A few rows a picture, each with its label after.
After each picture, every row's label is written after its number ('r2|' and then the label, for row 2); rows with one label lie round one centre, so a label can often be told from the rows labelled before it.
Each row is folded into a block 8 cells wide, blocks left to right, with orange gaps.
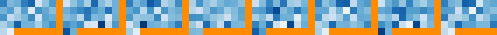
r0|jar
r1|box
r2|jar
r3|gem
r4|box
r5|jar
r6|box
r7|jar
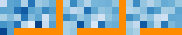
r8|box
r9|gem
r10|gem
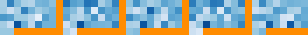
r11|gem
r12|jar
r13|gem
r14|jar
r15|gem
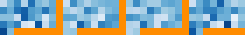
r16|box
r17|gem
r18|gem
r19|box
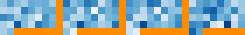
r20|gem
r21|jar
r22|jar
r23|box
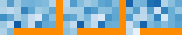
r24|gem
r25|gem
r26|jar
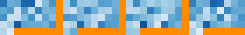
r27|jar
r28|gem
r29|gem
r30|jar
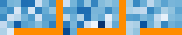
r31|jar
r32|box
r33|gem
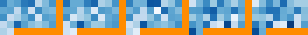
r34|jar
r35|jar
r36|jar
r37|box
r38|box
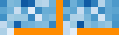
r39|jar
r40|jar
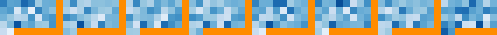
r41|jar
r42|gem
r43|gem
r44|gem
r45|jar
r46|jar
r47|gem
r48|box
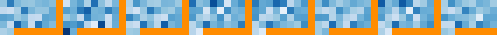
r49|gem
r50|box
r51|gem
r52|jar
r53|jar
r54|gem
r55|jar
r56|gem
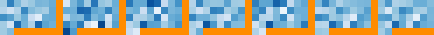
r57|gem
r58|box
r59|jar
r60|gem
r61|jar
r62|gem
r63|gem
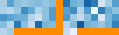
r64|gem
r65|jar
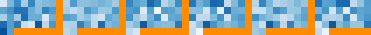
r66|box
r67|gem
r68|jar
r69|jar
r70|gem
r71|jar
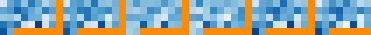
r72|box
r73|box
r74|gem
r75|gem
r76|box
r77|box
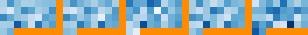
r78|gem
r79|gem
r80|jar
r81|gem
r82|box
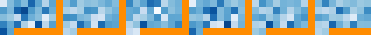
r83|box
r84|gem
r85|jar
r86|box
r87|gem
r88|gem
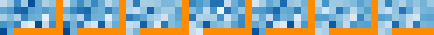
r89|box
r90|box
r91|gem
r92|jar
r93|box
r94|gem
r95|gem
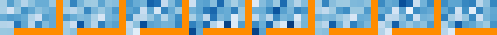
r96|gem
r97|gem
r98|jar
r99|box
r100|box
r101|gem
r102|jar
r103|jar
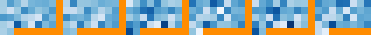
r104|gem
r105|gem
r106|box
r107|jar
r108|box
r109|jar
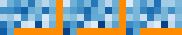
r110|box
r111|box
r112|box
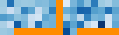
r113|gem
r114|box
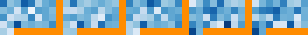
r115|jar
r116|gem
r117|jar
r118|box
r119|box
